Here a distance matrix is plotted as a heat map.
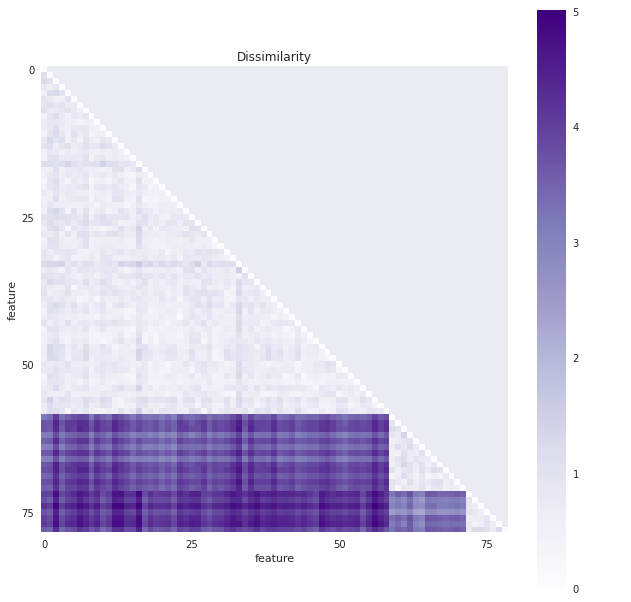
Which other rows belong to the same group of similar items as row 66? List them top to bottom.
59, 60, 61, 62, 63, 64, 65, 67, 68, 69, 70, 71
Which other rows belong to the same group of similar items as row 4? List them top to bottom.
0, 1, 2, 3, 5, 6, 7, 8, 9, 10, 11, 12, 13, 14, 15, 16, 17, 18, 19, 20, 21, 22, 23, 24, 25, 26, 27, 28, 29, 30, 31, 32, 33, 34, 35, 36, 37, 38, 39, 40, 41, 42, 43, 44, 45, 46, 47, 48, 49, 50, 51, 52, 53, 54, 55, 56, 57, 58
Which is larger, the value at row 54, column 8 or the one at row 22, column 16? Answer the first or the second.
the second
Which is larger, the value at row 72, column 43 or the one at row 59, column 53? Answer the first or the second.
the first
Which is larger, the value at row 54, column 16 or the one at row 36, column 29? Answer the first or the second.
the first
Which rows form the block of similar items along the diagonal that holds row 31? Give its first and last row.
0 to 58
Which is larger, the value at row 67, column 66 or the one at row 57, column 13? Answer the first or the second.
the first
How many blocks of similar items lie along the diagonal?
3
